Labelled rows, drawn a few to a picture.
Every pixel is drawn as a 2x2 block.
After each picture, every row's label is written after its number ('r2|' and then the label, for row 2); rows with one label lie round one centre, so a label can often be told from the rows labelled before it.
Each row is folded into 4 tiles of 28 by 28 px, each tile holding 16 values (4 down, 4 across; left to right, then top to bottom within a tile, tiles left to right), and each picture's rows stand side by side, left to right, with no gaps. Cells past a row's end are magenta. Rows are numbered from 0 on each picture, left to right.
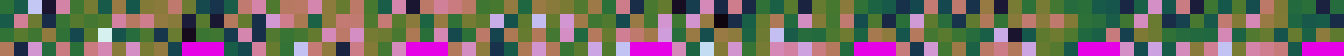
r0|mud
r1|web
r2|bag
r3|mud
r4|mud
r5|mud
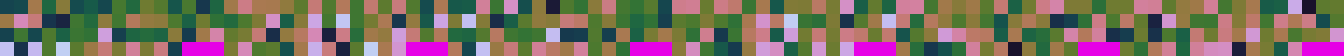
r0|mud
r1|bag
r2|mud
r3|bag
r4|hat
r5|web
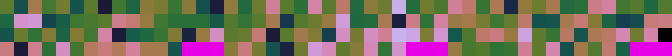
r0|mud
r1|bag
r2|hat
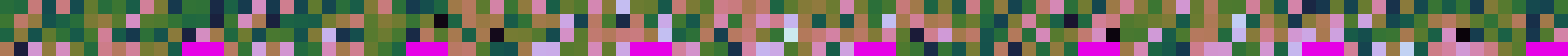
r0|mud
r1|mud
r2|bag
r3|bag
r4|hat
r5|bag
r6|mud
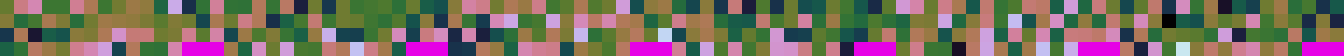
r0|web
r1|mud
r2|web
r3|mud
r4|bag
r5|mud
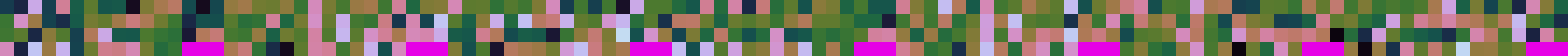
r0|mud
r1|bag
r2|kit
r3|mud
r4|bag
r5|hat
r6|kit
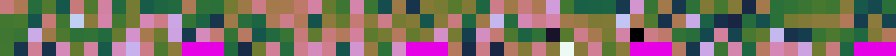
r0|kit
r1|web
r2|kit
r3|mud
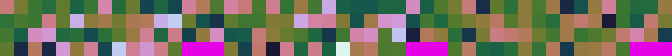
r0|kit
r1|kit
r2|hat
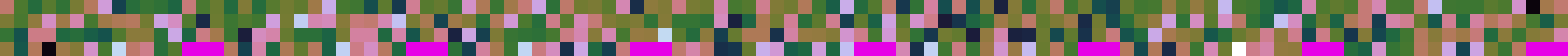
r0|kit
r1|kit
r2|web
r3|bag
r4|mud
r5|kit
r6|web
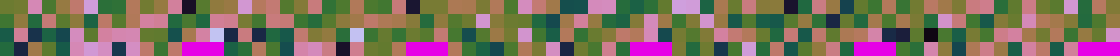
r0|web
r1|web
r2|hat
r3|hat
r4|web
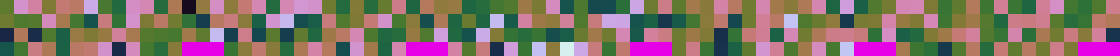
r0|web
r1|web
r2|kit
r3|bag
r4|hat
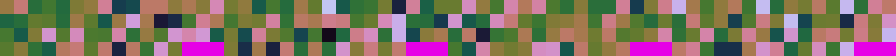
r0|hat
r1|kit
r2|web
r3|bag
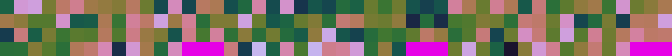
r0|web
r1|mud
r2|bag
